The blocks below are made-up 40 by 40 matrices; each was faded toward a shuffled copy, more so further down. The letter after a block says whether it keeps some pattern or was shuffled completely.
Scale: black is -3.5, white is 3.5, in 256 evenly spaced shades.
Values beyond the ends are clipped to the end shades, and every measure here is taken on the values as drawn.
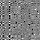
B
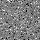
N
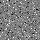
N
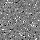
N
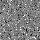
N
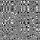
B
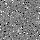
N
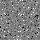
N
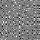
B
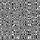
B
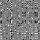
B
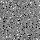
N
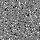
N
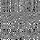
B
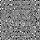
B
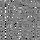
B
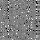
B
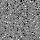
N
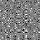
B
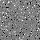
N
